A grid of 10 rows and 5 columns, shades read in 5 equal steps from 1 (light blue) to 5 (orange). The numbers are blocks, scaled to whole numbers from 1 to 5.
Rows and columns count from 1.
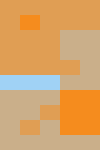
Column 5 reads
4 4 3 3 3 3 5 5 5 3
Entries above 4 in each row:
0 1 0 0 0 0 2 2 2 0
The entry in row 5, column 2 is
4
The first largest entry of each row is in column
1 2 1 1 1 4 4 4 4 1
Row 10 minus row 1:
-1 -1 -1 -1 -1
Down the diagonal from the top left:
4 5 4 3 3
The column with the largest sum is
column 4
